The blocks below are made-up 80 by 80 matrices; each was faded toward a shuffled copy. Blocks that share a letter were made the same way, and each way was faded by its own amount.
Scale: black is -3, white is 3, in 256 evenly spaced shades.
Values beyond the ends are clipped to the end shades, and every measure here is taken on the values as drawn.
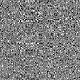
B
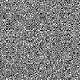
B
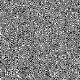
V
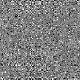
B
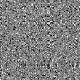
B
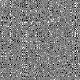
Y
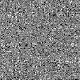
V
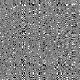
Y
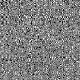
B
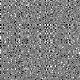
Y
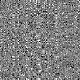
B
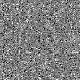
V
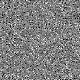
V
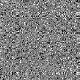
B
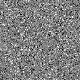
V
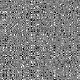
Y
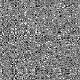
B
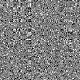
B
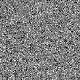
V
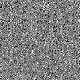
V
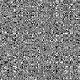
B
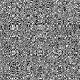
B
